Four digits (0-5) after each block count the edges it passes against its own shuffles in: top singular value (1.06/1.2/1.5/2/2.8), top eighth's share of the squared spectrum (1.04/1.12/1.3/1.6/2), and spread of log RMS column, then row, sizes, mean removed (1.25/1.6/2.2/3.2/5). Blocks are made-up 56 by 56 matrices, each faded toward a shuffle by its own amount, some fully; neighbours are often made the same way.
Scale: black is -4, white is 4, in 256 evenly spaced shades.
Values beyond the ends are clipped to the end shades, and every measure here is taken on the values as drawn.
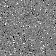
0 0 0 0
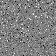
0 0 0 0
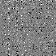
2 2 2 2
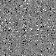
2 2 2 2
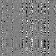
4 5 4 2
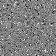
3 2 0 0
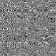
4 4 2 2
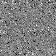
0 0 0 1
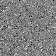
1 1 0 1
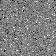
0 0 0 0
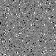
2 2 0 0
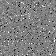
1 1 0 0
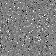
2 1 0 0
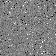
1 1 0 0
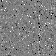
2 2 1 0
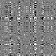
4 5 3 3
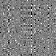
4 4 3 2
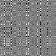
4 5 4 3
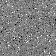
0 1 0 0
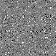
1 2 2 2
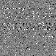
2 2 1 2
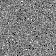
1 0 0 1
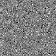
3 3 1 1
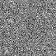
3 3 1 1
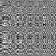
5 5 3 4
